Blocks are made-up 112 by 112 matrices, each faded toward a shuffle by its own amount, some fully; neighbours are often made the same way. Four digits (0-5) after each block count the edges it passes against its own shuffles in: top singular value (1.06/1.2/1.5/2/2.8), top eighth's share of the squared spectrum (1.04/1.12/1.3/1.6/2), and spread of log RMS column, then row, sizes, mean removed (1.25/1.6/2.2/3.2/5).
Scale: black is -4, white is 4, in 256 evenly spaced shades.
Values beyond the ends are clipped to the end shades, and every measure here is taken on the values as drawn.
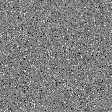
2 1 0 0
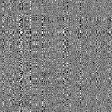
5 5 4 3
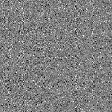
4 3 2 1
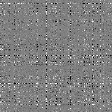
3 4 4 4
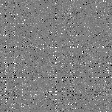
3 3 2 2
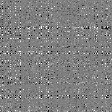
3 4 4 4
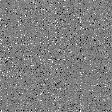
2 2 2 2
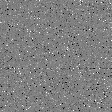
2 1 0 0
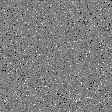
0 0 0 0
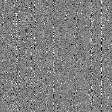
3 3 3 0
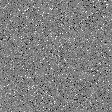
0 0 0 0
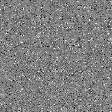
3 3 1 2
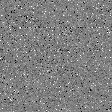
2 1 0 1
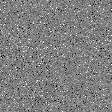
0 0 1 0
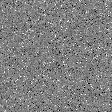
0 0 0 0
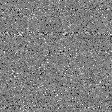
1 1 0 2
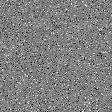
0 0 0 0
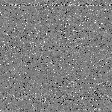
2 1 0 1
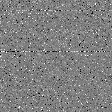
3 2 0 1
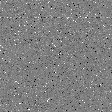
2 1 0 0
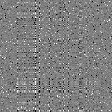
5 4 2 2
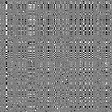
5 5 4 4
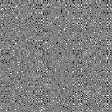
5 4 3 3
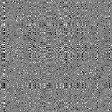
5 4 3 3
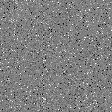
2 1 0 0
